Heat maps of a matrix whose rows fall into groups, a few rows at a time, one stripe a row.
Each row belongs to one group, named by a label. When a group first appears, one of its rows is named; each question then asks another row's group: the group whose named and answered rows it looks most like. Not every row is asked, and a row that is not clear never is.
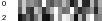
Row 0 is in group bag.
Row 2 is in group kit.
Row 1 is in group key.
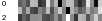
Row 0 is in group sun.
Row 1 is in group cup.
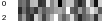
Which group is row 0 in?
sun
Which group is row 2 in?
key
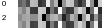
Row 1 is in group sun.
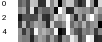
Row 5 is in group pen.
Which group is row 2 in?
kit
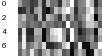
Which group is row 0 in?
pen
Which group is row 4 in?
key
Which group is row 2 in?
pen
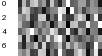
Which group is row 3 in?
cup
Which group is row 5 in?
cup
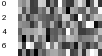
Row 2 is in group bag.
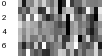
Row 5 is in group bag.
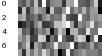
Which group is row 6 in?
key
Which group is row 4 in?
cup
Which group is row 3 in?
kit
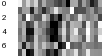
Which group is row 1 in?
key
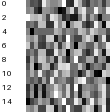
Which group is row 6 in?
cup
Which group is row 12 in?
kit
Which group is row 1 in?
cup
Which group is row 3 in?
sun
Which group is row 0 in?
key
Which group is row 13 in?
kit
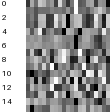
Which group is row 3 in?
sun
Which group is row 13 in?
sun
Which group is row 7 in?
key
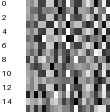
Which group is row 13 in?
kit
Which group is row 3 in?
sun
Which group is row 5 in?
key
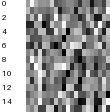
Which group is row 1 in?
cup
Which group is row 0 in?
bag
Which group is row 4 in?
sun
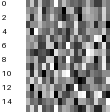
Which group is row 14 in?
cup
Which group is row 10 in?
cup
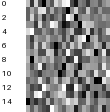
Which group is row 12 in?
key
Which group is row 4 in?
bag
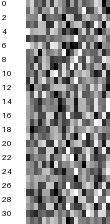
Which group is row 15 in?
cup
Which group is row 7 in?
key
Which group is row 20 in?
sun
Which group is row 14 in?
cup
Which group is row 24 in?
bag
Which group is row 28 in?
cup
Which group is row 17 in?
pen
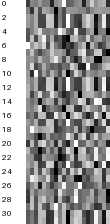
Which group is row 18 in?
bag
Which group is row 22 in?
cup
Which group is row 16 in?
sun
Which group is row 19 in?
cup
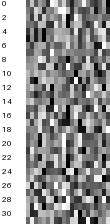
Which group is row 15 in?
sun
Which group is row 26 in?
cup
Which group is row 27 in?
key
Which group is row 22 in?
key
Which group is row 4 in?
kit
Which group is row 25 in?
pen
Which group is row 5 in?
kit
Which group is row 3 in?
sun
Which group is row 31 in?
bag
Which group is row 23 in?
sun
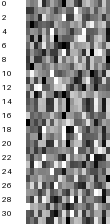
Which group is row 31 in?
sun
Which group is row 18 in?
key
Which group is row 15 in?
sun
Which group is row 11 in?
kit
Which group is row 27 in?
pen
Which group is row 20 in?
sun
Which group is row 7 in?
kit
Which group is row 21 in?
kit
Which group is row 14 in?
sun
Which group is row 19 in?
key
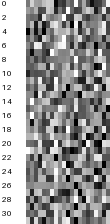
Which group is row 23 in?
key
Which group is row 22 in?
pen
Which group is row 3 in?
kit
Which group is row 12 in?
sun
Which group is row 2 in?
key
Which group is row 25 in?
sun
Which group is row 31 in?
cup
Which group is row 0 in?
bag
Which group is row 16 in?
pen
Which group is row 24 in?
kit
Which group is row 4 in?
kit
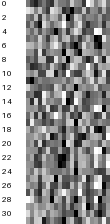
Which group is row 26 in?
pen
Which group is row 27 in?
key
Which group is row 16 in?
kit
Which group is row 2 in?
key
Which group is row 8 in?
sun
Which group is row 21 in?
pen
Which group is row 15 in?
pen
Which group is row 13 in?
key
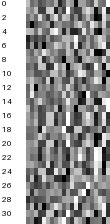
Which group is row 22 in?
pen
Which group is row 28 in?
kit
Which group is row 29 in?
kit
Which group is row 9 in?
sun
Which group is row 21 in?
pen
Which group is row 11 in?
pen
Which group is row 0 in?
cup
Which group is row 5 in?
kit
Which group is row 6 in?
kit
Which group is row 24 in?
sun
